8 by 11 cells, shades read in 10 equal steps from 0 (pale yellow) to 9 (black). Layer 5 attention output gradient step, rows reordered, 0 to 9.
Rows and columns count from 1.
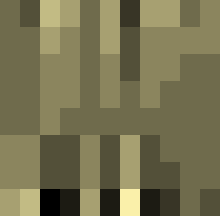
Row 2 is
5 5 3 4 5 3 6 4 4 4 4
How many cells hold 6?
13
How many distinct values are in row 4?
2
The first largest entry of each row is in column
7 7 7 1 1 3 3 3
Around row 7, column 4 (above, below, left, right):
6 8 6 4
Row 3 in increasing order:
4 4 4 4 4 5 5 5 5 5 6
